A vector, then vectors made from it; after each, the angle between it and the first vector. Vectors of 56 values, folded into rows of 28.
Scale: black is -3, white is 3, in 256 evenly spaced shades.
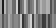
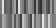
nearly opposite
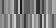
orthogonal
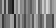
orthogonal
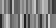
orthogonal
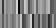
nearly parallel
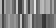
nearly parallel
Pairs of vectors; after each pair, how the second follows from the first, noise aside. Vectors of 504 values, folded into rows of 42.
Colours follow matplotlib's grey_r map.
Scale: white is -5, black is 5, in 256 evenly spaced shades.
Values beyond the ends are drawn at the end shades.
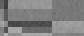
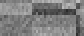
reversed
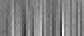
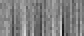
negated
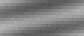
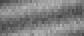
negated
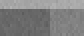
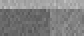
copied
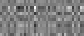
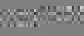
partly zeroed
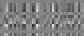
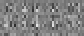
sign-scrambled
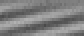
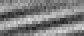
scaled up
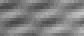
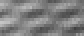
reversed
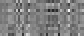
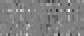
partly zeroed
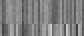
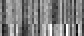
scaled up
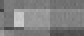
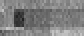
negated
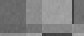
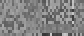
sign-scrambled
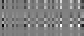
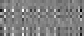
reversed
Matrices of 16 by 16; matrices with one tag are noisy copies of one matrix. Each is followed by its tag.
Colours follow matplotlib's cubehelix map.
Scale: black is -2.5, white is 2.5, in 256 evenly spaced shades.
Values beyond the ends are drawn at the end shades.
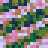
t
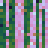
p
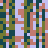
p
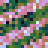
t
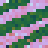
t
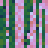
p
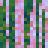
p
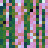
p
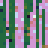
p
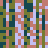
p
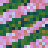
t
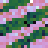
t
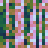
p
